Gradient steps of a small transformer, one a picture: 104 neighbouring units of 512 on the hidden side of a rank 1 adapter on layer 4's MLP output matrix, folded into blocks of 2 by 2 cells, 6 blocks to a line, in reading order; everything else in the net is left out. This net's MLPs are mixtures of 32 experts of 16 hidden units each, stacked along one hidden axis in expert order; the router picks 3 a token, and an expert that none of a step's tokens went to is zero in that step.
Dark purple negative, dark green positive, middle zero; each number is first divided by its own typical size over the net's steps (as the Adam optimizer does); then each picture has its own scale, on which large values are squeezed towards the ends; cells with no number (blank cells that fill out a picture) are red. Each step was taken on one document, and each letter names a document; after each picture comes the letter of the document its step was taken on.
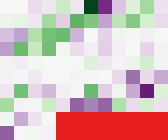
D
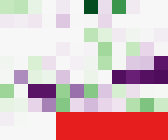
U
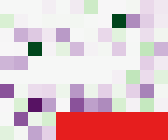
D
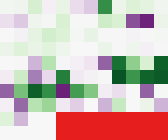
U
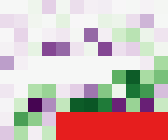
D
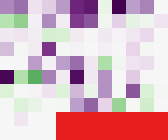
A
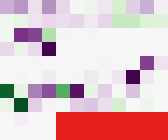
A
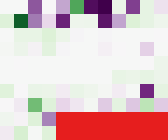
D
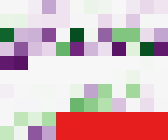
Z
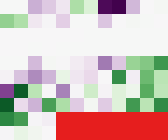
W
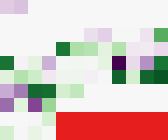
U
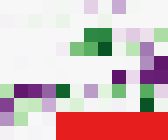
U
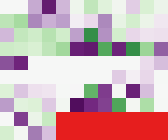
Z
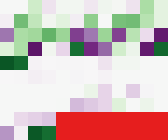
Z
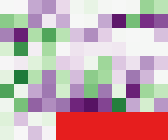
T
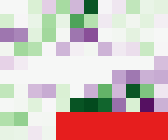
D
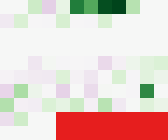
W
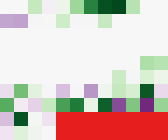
W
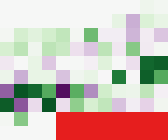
U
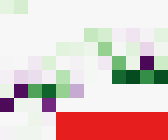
U
